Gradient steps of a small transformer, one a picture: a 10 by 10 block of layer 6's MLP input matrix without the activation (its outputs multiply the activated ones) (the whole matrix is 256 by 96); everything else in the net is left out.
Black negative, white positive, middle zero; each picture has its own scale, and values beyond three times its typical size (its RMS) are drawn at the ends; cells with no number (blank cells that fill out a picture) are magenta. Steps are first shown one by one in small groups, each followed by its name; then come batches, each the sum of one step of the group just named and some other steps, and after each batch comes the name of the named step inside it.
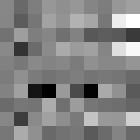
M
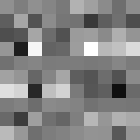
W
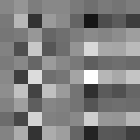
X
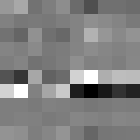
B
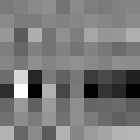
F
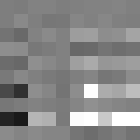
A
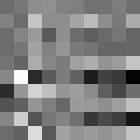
F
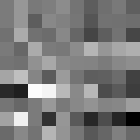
X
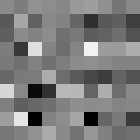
W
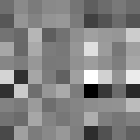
X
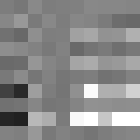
A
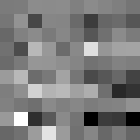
X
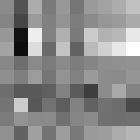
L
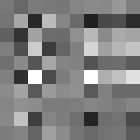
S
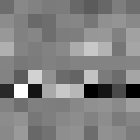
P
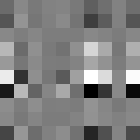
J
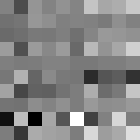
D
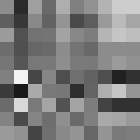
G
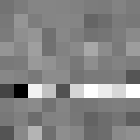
J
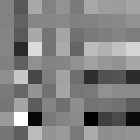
L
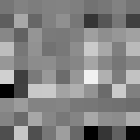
J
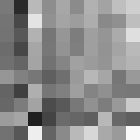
G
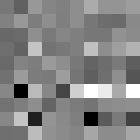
S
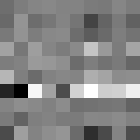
J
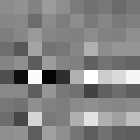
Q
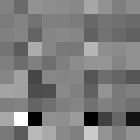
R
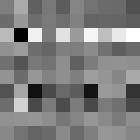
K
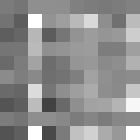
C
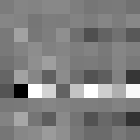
Q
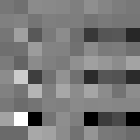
R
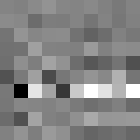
Q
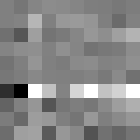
C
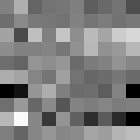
K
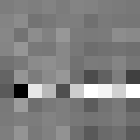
K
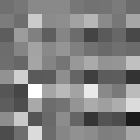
C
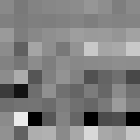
R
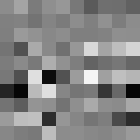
Q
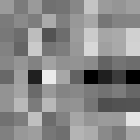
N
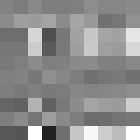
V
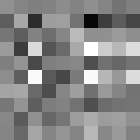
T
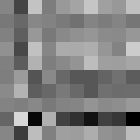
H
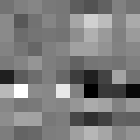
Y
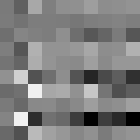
H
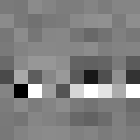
Y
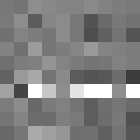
T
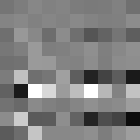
V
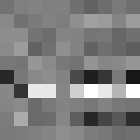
Y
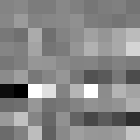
V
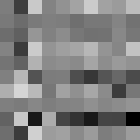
H
